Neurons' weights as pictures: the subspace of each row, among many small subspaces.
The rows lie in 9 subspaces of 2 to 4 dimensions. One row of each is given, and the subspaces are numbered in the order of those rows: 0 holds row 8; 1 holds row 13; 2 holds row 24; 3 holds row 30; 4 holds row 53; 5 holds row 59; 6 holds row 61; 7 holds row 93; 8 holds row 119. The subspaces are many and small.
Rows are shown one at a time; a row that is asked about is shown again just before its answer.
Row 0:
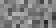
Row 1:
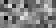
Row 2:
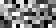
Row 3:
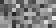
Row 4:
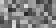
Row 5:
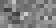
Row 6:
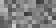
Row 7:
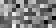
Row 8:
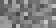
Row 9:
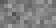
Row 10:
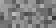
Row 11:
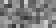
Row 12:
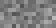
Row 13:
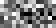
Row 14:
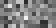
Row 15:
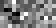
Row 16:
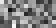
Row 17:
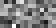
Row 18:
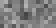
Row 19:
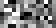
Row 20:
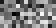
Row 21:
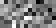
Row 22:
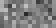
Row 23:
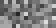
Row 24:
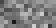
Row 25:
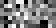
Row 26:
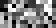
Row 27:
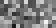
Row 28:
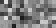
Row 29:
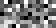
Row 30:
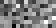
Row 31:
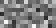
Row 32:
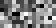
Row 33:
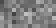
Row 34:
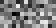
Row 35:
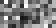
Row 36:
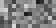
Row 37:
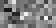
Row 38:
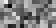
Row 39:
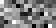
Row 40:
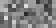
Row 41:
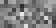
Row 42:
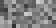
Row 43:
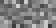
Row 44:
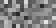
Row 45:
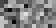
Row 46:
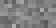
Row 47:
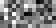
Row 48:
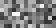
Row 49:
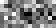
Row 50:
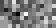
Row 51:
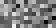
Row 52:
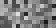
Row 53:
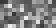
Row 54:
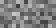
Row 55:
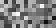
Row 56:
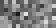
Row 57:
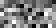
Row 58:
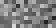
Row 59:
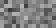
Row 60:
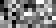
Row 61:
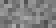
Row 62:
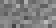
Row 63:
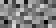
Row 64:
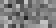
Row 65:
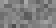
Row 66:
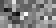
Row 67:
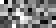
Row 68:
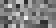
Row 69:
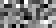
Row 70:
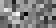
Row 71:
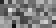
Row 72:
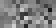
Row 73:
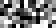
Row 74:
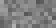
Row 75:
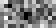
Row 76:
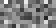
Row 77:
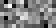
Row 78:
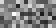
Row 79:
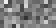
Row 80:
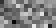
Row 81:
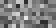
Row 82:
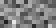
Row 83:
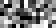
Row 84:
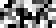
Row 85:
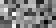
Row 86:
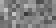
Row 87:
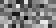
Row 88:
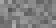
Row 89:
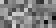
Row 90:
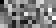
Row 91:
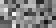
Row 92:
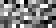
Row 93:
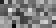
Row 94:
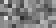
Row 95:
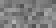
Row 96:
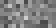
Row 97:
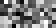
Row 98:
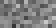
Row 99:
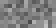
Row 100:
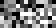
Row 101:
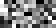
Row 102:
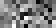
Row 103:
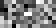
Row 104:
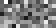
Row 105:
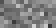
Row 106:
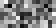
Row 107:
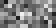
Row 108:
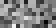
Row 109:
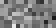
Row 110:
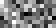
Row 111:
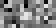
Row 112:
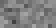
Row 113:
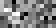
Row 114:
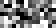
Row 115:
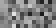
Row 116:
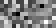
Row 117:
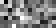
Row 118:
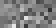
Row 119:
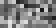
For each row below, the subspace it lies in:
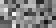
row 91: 6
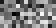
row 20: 1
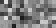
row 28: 7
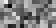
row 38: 4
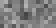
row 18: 2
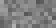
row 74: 8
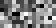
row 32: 5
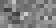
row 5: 0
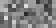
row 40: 7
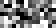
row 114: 8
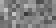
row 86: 6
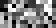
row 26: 7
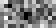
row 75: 1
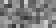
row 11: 6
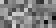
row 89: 4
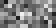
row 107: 4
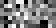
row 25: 1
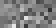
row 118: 4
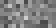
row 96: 1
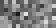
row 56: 0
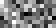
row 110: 2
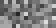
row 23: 0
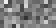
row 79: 5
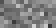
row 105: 2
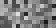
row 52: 0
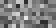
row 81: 1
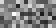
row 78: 1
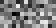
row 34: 1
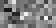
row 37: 0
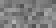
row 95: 2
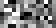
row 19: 0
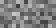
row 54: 1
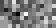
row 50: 0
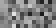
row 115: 4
